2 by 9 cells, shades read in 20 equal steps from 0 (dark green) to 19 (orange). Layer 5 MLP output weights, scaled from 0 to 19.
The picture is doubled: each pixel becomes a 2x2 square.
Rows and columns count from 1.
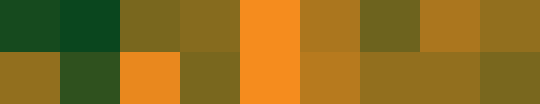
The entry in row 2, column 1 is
11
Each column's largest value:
11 3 18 10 19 14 11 13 11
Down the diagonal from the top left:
1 3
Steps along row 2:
down up down up down down same down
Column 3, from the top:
9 18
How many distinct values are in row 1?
8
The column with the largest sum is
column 5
